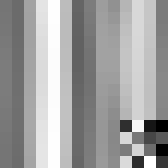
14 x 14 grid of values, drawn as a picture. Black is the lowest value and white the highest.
Roughest part: bottom right. Grain: streaks running down. Ninth with the lowest average: bottom right. Odd patch: rougher, in the bottom right.
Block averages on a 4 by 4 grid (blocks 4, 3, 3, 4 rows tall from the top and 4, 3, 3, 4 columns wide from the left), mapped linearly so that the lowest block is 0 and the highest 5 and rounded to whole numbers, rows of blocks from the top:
3525
3525
3525
3520
